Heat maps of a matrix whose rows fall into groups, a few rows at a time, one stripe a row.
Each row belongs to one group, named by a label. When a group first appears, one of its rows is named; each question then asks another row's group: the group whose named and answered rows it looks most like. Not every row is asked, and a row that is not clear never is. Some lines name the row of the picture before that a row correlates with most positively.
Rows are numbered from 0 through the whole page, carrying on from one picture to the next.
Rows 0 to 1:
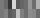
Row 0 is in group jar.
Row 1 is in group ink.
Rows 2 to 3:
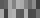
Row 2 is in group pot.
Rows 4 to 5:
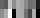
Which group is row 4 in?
pot
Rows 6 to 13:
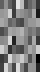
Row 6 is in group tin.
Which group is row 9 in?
pot
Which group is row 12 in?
pot
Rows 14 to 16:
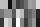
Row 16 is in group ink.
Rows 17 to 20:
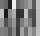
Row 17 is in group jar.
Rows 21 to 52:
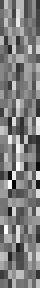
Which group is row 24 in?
pot
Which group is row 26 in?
jar
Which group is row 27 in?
pot
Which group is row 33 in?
ink
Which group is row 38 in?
ink
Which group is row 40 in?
jar
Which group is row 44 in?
jar
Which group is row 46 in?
ink
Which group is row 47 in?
ink
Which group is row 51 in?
pot
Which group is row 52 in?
jar
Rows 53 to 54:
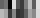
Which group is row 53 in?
jar
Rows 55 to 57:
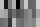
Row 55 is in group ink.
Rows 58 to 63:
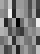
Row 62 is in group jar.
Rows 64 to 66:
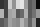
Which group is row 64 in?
pot
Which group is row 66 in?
pot
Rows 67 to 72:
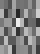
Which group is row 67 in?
jar
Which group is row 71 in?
ink
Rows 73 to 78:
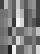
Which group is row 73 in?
ink
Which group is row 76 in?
jar
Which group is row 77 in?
tin
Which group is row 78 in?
jar
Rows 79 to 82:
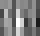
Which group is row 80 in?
ink
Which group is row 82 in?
tin
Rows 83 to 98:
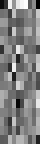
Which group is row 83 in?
pot
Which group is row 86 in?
jar
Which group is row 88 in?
tin
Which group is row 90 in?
jar
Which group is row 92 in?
tin
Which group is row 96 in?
jar
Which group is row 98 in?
pot
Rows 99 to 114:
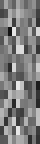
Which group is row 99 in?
ink
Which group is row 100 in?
pot
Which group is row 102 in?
jar
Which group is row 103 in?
ink
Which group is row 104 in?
tin
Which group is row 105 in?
jar
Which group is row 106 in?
jar
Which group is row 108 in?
tin
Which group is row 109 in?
pot
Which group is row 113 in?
ink
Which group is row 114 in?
pot
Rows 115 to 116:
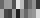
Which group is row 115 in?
tin
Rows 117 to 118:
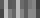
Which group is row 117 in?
ink
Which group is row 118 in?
ink
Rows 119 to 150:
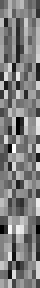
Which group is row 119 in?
pot
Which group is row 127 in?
ink
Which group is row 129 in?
ink
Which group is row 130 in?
jar
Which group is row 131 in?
pot
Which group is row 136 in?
pot
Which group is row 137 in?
jar
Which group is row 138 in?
tin
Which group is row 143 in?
pot
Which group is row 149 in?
jar
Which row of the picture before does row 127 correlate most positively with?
118
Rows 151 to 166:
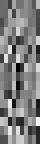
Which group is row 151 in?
jar
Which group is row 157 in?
ink
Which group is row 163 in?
pot
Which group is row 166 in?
pot
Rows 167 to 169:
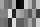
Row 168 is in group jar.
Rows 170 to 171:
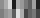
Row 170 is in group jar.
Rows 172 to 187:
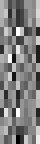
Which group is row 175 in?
tin
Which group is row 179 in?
jar
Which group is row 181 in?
ink
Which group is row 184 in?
ink
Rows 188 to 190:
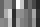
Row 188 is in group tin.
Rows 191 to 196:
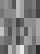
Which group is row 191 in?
tin
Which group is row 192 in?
tin
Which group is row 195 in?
jar
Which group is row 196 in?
pot
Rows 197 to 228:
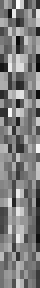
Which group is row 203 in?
pot
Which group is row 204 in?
pot
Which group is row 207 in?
pot
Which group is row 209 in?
pot
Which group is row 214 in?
tin
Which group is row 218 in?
tin
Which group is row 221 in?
pot
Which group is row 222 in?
pot
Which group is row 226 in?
tin
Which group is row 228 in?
tin
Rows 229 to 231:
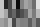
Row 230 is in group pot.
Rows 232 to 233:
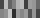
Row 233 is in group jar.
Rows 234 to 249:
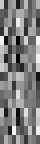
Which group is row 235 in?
pot
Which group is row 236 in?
tin
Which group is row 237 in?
ink
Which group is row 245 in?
pot
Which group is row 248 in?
jar
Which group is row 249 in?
ink
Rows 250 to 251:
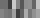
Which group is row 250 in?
jar
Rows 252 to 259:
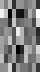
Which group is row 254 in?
jar
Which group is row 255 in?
tin
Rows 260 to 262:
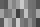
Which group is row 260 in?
pot
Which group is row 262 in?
ink
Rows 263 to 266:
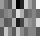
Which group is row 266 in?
ink
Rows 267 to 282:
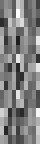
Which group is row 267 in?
tin
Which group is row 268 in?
tin
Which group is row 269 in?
pot
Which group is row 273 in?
tin
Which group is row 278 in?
tin
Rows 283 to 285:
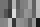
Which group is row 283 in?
jar
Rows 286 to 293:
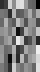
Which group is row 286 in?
pot
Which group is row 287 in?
jar
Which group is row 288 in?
ink
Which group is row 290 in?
tin
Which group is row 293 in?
jar
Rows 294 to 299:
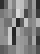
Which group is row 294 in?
pot
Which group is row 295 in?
tin
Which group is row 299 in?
pot
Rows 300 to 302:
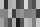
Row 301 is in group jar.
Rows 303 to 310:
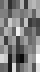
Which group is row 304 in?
jar
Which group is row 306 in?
tin
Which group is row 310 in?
jar
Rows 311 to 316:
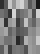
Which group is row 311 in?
pot
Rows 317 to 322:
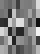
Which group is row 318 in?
jar
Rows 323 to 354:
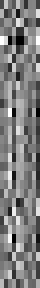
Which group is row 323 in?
ink
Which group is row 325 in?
tin
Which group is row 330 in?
jar
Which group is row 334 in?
pot
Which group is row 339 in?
tin
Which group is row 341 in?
pot
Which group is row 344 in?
ink
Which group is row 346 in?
jar
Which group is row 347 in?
ink
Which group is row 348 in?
pot
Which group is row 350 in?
tin
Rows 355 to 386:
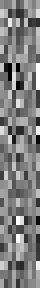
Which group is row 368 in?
pot
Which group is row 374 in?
ink
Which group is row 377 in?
ink
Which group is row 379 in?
tin
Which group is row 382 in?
pot
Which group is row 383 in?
tin
